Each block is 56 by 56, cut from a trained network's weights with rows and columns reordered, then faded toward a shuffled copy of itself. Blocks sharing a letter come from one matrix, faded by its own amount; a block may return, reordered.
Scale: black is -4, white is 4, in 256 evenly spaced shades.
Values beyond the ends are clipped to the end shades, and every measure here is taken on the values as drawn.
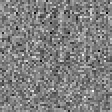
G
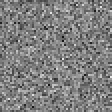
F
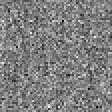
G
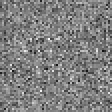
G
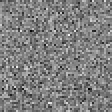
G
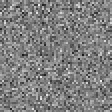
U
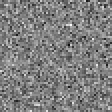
F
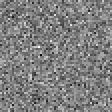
F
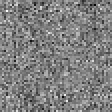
G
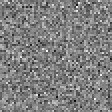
F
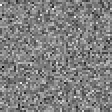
F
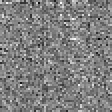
G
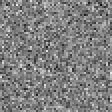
U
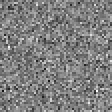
U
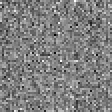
G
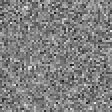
F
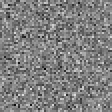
U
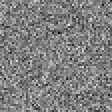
F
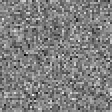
U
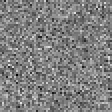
U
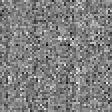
G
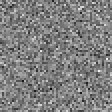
F
